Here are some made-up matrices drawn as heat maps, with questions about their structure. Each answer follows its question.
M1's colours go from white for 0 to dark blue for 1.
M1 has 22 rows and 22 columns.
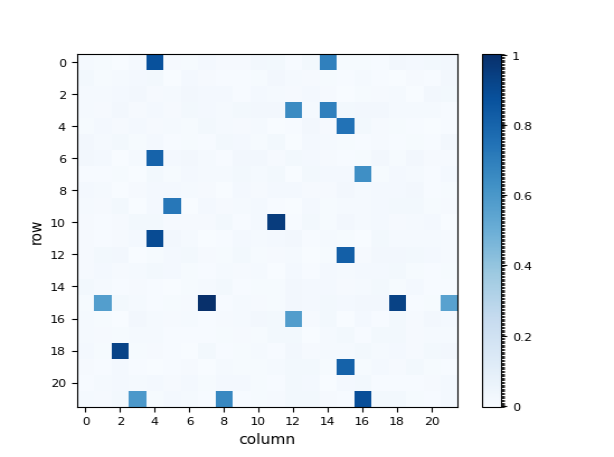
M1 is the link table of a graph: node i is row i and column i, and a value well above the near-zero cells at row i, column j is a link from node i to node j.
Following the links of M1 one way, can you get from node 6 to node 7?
yes
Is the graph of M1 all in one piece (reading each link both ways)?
no
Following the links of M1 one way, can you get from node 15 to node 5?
no
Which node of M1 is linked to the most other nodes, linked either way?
node 15
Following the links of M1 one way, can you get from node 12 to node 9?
no
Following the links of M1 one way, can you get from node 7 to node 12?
yes
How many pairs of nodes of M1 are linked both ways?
0
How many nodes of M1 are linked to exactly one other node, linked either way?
8
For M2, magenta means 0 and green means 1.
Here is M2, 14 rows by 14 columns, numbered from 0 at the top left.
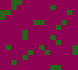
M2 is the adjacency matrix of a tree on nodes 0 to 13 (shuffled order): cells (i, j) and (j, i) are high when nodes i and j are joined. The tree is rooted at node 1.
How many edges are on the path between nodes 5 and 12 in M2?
6
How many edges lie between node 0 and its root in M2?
2
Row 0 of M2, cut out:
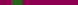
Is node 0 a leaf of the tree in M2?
no
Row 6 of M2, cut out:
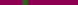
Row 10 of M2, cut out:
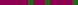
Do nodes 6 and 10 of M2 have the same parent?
no
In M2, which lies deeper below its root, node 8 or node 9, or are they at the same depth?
node 8
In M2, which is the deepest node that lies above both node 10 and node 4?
9
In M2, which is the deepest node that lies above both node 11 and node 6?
4
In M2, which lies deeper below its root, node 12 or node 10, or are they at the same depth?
node 10
